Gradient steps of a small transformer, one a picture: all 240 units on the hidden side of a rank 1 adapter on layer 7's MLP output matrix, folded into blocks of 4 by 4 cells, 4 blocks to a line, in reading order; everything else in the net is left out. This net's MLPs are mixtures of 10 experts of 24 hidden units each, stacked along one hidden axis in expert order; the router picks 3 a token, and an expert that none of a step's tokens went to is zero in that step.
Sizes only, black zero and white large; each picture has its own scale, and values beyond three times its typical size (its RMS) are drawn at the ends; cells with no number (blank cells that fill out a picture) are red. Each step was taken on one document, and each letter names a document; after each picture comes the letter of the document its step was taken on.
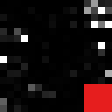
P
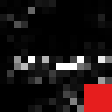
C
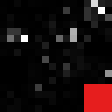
P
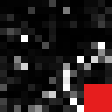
C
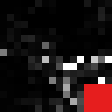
C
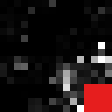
C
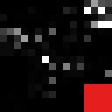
P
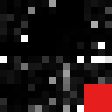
C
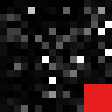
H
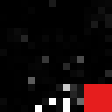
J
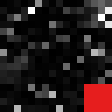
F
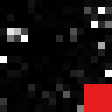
P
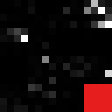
P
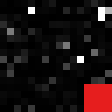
F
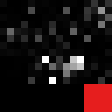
H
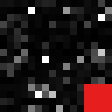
F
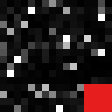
F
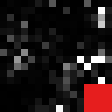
C
